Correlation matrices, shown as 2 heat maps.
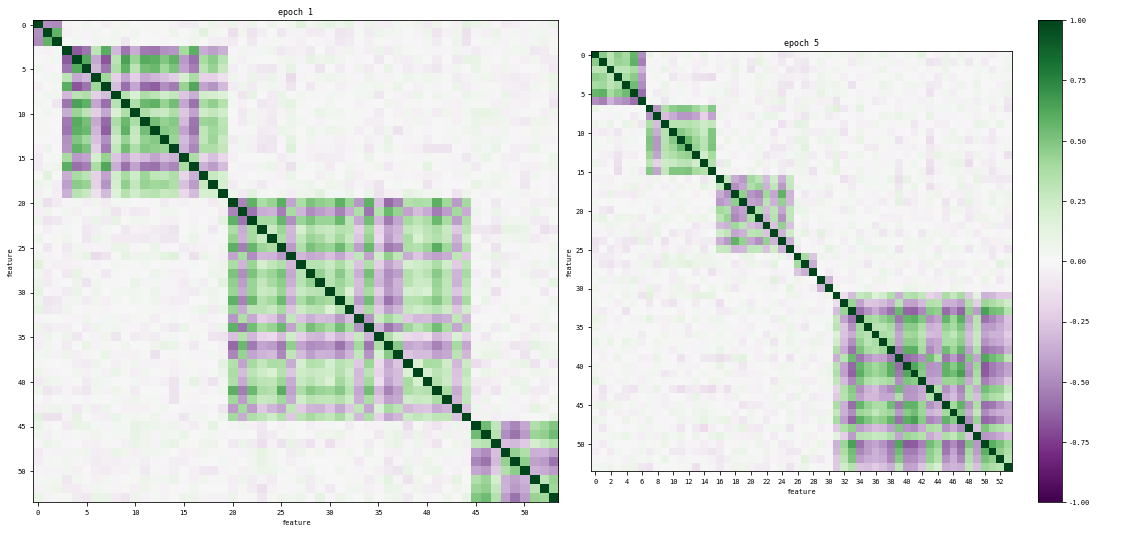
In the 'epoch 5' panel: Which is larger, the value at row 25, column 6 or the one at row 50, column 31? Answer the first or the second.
the first
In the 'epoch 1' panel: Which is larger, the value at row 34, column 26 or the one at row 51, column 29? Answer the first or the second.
the second
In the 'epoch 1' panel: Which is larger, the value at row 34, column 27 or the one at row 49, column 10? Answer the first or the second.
the first
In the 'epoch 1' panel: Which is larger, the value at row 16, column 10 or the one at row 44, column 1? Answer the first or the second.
the second
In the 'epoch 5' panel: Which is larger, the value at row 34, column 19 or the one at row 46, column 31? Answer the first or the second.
the second
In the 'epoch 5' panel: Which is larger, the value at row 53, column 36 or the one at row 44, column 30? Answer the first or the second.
the second
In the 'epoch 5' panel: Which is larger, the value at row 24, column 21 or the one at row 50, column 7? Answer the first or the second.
the second
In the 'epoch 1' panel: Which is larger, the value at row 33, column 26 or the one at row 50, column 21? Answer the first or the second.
the first
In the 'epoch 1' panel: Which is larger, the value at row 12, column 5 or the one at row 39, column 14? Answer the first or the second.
the first
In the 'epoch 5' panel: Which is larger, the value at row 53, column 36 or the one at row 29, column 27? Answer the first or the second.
the second
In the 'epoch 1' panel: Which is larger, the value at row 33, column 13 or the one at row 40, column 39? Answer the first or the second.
the second
